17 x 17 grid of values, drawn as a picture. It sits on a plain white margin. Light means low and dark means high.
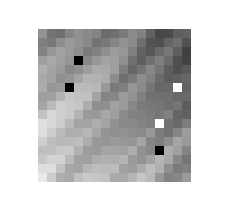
Mirror symmetry: none. Ninth with the lowest average: bottom left. Lone odd cells: 5, 3 higher and 2 lower than their neighbours. Slope: up to the top right.
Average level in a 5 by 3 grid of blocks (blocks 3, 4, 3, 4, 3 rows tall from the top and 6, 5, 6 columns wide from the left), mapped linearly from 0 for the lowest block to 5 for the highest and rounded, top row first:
3 3 5
2 2 4
0 2 4
0 2 3
0 1 2
